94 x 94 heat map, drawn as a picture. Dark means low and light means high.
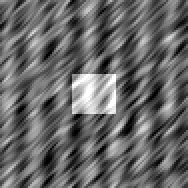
Ninth with the highest average: centre. Odd patch: higher, in the centre. Slope: none. Stripes: upright, repeating 7 times.
